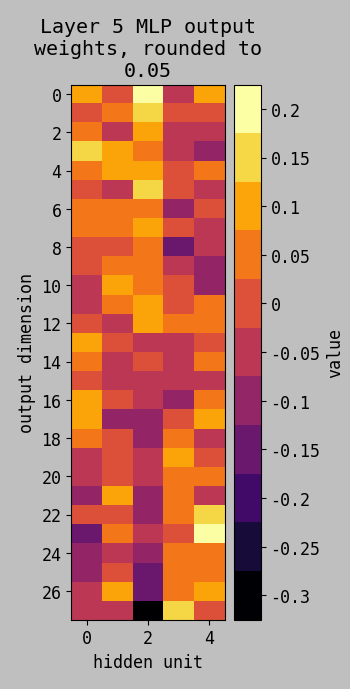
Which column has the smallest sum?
2
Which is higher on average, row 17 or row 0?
row 0
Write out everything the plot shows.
Title: Layer 5 MLP output weights, rounded to 0.05
x-axis: hidden unit, ticks 0 2 4
y-axis: output dimension, ticks 0 2 4 6 8 10 12 14 16 18 20 22 24 26 (0 at the top)
Colour bar: value, ticks -0.3 -0.25 -0.2 -0.15 -0.1 -0.05 0 0.05 0.1 0.15 0.2
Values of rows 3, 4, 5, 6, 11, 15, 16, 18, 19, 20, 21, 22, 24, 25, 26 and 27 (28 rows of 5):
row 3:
0.15 0.1 0.05 -0.05 -0.1
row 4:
0.05 0.1 0.1 0 0.05
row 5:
0 -0.05 0.15 0 -0.05
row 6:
0.05 0.05 0.05 -0.1 0
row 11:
-0.05 0.05 0.1 0 0.05
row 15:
0 -0.05 -0.05 -0.05 -0.05
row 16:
0.1 0 -0.05 -0.1 0.05
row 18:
0.05 0 -0.1 0.05 -0.05
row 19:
-0.05 0 -0.05 0.1 0
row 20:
-0.05 0 -0.05 0.05 0.05
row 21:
-0.1 0.1 -0.1 0.05 -0.05
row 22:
0 0 -0.1 0.05 0.15
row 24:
-0.1 -0.05 -0.1 0.05 0.05
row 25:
-0.1 0 -0.15 0.05 0.05
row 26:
-0.05 0.1 -0.15 0.05 0.1
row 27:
-0.05 -0.05 -0.3 0.15 0
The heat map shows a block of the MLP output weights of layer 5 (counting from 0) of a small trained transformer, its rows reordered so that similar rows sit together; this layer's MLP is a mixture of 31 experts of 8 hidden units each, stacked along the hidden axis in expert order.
